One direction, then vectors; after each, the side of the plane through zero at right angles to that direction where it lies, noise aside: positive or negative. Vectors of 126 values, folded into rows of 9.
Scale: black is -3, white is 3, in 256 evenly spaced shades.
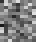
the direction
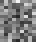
positive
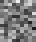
positive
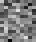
negative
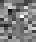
positive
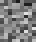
negative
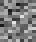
positive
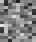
negative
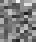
positive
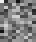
negative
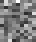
positive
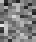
negative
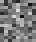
negative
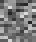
positive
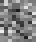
positive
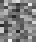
positive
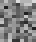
positive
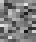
negative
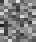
positive
